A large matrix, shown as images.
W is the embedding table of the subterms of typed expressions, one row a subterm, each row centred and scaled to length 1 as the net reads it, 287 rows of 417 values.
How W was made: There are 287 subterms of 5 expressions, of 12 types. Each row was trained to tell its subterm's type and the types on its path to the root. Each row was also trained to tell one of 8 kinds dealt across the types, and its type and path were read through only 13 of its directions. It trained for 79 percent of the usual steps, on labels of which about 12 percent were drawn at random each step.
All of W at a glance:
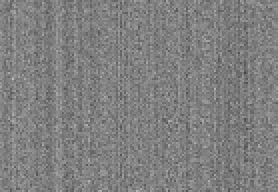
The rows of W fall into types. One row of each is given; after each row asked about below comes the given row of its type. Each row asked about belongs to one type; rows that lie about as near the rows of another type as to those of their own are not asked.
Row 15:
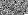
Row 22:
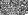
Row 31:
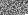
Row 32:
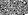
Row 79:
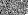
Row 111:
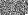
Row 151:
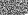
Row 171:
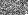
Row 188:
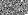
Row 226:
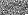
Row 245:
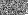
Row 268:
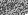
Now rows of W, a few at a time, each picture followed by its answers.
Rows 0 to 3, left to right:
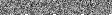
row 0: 79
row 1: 226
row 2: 31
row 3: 268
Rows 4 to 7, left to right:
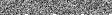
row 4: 226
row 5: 31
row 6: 171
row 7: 268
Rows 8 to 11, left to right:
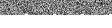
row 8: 22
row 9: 31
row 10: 22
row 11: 79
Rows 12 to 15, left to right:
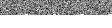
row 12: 32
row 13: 79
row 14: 188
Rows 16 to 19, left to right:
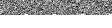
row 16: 15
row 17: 15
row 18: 171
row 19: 32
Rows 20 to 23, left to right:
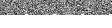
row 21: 22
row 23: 15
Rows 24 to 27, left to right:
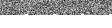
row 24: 188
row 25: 226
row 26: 111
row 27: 79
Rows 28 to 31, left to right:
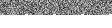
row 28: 22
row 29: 268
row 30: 226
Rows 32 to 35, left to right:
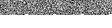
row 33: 31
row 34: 171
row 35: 188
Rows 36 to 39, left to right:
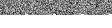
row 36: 31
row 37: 79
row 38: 151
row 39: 188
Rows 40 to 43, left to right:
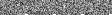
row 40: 79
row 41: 151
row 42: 151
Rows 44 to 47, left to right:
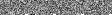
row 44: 268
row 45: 111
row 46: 268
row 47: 245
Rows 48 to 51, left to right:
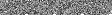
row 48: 111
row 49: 79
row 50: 268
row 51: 31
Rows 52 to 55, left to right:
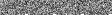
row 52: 268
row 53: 226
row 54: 171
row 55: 151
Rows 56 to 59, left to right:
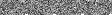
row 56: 268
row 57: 79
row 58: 31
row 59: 226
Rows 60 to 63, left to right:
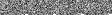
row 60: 245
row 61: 245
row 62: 188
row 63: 171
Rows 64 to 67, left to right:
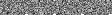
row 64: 31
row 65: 22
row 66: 245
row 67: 15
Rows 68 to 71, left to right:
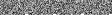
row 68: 268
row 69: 171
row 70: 22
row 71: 268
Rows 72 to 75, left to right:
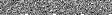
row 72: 31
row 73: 245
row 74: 15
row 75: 188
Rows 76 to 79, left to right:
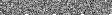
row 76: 151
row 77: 22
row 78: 245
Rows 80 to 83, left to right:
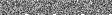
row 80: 226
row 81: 171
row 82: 226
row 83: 31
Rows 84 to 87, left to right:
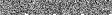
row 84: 188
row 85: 22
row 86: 268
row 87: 111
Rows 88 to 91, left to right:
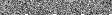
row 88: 32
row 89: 151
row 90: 111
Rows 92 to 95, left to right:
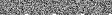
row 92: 171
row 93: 171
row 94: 171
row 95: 245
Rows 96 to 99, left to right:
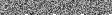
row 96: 245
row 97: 268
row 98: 268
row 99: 188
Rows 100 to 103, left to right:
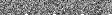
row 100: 245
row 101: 245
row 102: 245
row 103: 188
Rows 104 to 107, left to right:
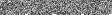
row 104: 268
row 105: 15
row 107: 31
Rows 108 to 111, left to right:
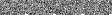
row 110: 79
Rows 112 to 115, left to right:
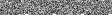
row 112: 188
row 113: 22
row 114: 22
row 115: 15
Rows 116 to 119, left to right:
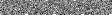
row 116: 111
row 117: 245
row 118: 32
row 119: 268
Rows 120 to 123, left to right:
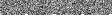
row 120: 111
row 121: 151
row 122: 245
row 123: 245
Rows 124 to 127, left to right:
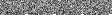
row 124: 188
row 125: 171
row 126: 245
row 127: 15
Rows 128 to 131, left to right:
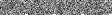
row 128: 268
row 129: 245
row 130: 268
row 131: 188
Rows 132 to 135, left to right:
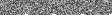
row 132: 31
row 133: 226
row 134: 22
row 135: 32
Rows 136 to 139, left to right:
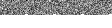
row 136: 245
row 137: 268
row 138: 151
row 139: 31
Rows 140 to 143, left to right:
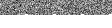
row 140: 188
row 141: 171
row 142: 15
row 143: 22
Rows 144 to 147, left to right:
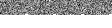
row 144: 79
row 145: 32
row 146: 32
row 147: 31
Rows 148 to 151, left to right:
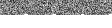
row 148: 31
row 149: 171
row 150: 245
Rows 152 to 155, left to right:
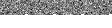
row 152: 245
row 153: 226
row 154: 32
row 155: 245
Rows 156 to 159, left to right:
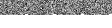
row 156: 32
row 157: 188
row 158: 22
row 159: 171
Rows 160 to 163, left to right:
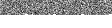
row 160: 245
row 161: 151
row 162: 226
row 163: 151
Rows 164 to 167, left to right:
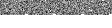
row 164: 22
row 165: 245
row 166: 188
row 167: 32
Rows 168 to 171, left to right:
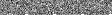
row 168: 111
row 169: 32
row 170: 171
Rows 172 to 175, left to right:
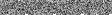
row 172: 268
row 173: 268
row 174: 22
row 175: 268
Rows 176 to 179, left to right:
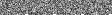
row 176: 111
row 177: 171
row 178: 79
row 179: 245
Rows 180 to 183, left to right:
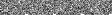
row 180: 15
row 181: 32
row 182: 15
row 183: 22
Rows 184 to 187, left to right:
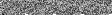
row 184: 226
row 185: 22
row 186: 171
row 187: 171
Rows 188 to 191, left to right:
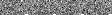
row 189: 151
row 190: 188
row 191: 15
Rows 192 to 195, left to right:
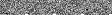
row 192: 79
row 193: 22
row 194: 79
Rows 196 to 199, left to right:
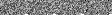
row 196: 268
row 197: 245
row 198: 171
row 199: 31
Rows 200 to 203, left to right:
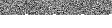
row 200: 32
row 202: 226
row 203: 111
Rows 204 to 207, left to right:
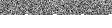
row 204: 111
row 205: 188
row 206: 32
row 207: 15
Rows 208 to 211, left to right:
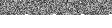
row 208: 151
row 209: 31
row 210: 245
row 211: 151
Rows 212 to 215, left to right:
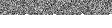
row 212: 111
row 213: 79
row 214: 226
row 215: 31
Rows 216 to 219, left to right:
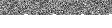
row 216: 15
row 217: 188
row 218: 226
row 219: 31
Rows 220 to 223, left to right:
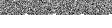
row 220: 245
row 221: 171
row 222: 268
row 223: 188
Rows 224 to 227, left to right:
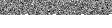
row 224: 171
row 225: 22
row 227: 15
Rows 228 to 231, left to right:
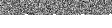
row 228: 188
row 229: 245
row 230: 32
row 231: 79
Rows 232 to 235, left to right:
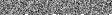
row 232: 268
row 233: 15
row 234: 171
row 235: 32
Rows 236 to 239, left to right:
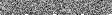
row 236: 151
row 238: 22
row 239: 31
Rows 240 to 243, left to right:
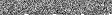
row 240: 15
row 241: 151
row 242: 79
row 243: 171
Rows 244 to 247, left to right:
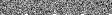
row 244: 151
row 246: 22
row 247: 226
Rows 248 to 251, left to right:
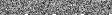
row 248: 22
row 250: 171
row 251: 226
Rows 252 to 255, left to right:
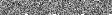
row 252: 226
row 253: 188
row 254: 111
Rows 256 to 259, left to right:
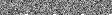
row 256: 171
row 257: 31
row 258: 111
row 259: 32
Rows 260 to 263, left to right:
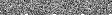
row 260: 171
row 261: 151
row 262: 31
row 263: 171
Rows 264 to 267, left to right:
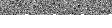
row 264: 226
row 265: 32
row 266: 32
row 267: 245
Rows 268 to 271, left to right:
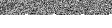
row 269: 79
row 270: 32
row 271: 111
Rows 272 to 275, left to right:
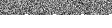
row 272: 15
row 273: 188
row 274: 111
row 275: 268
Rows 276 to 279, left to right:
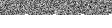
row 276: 111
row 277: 111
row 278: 32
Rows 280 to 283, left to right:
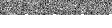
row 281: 188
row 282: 171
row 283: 31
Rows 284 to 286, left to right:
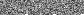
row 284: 79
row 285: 151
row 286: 22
